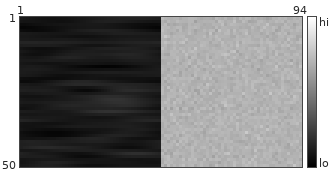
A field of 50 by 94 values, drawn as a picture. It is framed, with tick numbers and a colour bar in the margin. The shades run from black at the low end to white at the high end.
The table splits into one row of 2 panels. Panel 1,1: very low, streaked across, faint in contrast. Panel 1,2: high, fine-grained, faint in contrast.
